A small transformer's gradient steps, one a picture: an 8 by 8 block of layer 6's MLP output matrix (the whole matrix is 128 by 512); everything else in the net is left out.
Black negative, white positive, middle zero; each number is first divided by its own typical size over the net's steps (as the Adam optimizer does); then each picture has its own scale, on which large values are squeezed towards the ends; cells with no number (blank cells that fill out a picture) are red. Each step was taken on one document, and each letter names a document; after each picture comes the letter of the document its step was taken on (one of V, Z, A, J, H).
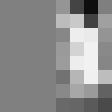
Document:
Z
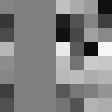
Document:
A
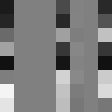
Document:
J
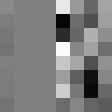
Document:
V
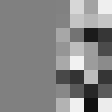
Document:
Z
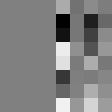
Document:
V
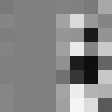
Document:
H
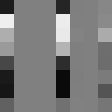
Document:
J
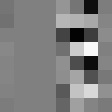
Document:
A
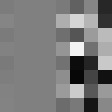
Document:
H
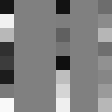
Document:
J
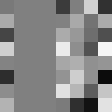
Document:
A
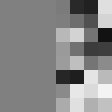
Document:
Z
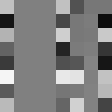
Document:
J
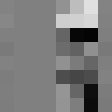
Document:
A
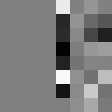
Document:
V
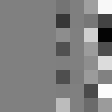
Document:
V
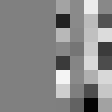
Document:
V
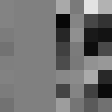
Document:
V
